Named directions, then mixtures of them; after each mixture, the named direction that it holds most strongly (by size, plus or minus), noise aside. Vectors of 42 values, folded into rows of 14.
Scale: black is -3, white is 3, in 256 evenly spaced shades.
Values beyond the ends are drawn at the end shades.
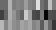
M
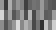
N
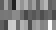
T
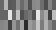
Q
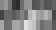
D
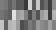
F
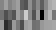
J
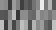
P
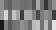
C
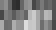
D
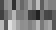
M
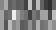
F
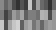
F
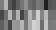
Q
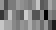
M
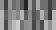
N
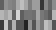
P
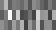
Q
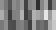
M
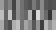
N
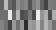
Q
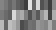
F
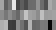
T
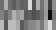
F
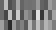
Q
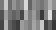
N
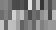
F
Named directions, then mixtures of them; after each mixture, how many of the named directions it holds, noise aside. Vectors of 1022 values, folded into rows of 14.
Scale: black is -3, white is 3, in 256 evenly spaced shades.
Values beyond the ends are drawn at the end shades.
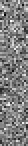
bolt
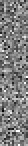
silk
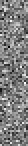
two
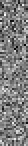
two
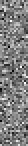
two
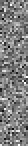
two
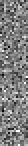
one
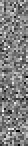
one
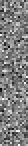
two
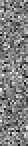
two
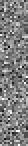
two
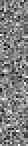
two
